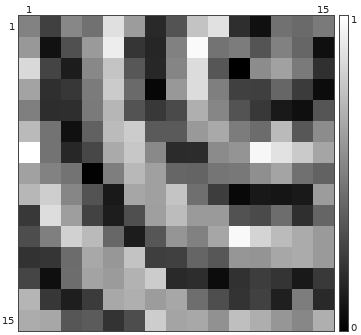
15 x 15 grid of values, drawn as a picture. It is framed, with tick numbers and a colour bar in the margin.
There is no overall slope. Concentric rings centre on the top right. The ninth with the lowest average is the top right. No row or column stands out. The halves do not mirror each other.
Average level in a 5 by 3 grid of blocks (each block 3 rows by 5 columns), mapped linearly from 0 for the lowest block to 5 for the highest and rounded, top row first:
4 3 1 / 3 3 0 / 3 4 3 / 3 3 5 / 2 4 1
